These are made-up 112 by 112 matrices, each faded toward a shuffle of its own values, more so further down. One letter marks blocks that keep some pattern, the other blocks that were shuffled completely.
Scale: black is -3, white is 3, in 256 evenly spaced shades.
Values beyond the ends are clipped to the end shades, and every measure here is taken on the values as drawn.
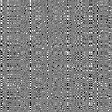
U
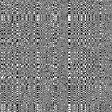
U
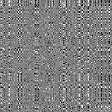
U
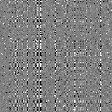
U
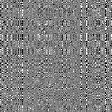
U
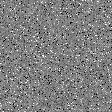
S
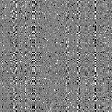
U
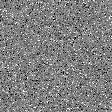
S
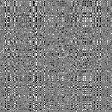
U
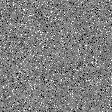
S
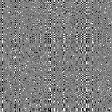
U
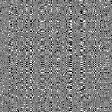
U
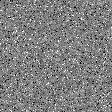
S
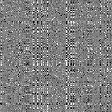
U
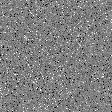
S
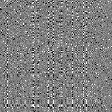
U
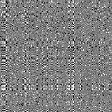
U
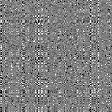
U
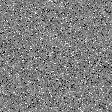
S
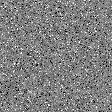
S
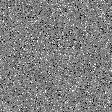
S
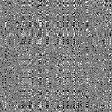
U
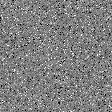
S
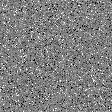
S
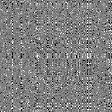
U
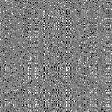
U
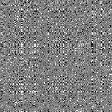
U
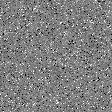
S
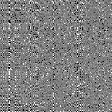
U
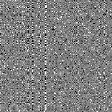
U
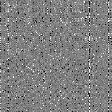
U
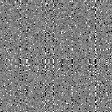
U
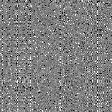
U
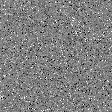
S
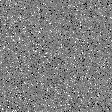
S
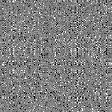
U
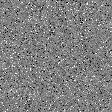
S
